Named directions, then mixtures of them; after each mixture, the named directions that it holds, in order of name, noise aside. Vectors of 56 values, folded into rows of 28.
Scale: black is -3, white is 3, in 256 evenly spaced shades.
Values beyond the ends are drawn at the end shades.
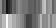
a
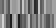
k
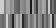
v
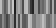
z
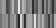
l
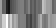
a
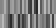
k, v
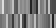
l, v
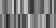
k, z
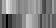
a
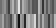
k, l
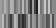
k, v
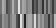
l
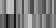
a, z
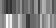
a, k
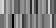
v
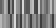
k, z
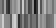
a, k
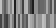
z
